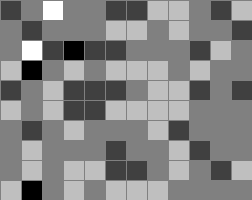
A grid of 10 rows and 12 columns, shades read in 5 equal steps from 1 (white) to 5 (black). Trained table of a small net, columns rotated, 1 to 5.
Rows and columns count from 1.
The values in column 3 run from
1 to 4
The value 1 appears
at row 1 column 3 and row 3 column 2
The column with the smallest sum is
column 8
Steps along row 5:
down down up same same down down same up down up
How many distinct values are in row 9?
3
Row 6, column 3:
2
